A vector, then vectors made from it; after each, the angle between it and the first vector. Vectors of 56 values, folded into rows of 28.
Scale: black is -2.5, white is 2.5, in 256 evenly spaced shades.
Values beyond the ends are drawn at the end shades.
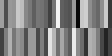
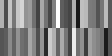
nearly parallel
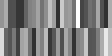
nearly opposite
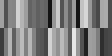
nearly parallel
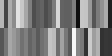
nearly parallel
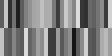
nearly opposite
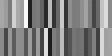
orthogonal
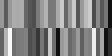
partly aligned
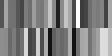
nearly opposite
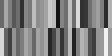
nearly opposite
